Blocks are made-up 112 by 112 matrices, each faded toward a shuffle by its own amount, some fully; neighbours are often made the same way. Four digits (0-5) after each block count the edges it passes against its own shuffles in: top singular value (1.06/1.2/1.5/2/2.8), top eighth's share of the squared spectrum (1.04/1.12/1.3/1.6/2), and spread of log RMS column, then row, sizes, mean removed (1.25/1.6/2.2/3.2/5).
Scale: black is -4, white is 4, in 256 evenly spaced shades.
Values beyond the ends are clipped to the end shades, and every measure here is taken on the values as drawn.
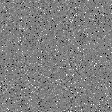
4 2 1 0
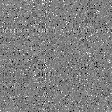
4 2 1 1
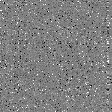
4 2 1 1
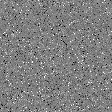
2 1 0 0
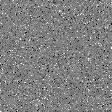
3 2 1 0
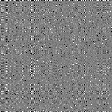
5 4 3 3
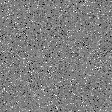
2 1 1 0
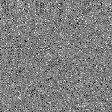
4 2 1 1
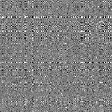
5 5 3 4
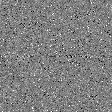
2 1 0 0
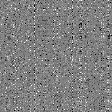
4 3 3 1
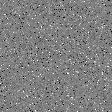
0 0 0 0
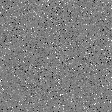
1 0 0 0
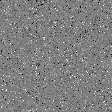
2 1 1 0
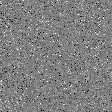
2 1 0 0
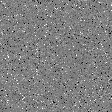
1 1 0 0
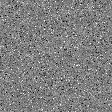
1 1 0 0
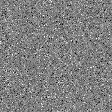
3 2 0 0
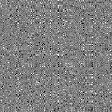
5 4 3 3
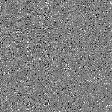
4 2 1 1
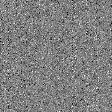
1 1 2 0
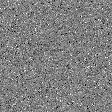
0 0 0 0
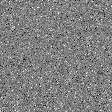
0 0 0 0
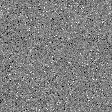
0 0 0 0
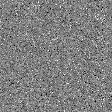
0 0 1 0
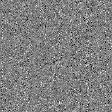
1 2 3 0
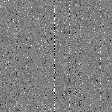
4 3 3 0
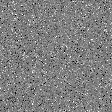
0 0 1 0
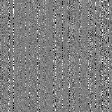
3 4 4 0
